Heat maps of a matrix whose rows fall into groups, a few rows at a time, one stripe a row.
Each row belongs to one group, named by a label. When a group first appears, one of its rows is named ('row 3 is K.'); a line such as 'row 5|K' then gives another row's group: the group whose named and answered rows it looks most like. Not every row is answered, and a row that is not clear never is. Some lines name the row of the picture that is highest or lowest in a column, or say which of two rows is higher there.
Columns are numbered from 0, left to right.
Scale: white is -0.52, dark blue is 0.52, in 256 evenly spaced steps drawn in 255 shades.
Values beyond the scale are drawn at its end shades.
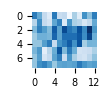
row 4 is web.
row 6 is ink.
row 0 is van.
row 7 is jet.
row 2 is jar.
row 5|ink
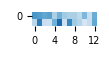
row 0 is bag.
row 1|ink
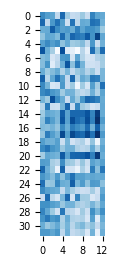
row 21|van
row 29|bag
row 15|jar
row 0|van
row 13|ink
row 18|bag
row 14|jar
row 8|bag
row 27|bag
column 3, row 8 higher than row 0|Yes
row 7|ink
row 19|bag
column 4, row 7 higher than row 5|No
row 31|bag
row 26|ink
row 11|bag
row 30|bag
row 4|bag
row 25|bag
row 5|van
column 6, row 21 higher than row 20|No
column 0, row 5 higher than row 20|Yes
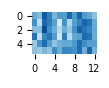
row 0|web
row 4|jet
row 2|jet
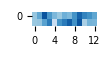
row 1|web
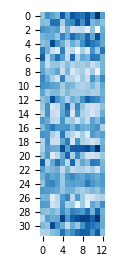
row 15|van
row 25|bag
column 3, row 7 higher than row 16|No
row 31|jar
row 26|ink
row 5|van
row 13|ink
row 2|bag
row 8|bag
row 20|ink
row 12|jet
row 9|van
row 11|bag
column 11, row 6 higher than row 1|Yes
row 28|jar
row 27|van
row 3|jar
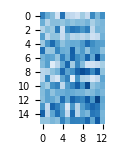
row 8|jar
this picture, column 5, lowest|13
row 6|jar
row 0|van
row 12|jar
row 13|jet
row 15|jar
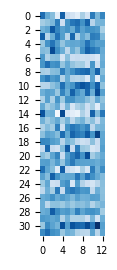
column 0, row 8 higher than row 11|No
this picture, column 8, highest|10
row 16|web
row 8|jar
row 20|web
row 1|web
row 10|jar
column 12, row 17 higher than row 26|Yes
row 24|ink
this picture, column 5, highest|19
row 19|ink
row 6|bag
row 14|van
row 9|bag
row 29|bag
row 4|jet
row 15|bag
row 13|bag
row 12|web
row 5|jet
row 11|jar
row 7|bag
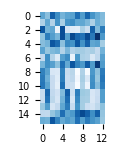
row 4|web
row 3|jar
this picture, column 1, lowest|14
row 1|web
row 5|bag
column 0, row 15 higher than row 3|Yes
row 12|ink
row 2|van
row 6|ink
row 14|jar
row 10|van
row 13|ink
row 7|jar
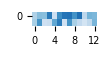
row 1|ink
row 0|web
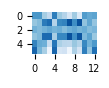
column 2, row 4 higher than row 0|Yes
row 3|web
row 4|van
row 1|web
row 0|van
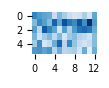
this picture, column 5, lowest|2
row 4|ink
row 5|bag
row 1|jar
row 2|jet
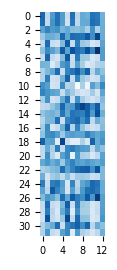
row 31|ink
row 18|van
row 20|ink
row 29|ink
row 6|ink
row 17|jet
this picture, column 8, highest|13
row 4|ink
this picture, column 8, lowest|11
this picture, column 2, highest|25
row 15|web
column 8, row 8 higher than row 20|Yes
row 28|ink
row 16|ink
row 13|jar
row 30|web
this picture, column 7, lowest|10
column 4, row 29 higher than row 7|No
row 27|ink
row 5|jar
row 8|web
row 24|jet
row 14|jar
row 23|bag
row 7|ink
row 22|jar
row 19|web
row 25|jet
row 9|ink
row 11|bag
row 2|bag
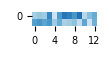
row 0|web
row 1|bag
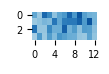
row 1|jar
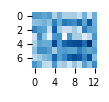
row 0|bag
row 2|van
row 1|jar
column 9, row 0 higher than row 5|No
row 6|jar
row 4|jar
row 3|ink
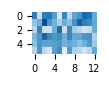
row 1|jet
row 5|ink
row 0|jet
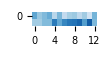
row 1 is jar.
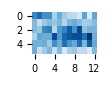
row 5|bag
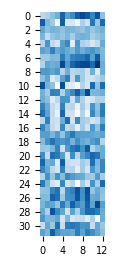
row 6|jar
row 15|ink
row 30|web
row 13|van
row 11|web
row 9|ink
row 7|jar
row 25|web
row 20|jet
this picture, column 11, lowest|29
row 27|jar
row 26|web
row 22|van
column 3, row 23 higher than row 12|Yes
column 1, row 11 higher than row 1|No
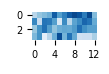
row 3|ink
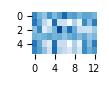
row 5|van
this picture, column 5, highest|2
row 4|van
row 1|van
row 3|bag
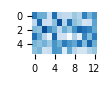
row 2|jet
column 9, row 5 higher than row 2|No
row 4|jar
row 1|ink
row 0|van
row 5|ink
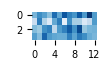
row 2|web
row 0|jar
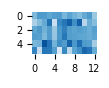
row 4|web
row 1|web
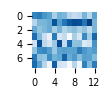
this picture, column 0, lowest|4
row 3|van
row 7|van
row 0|bag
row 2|bag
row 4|ink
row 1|jar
